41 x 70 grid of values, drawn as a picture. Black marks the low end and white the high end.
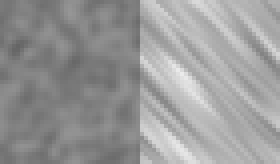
It is made of 1 by 2 panels. Panel 1,1: middling, blotchy, faint in contrast. Panel 1,2: high, slanting down to the right.
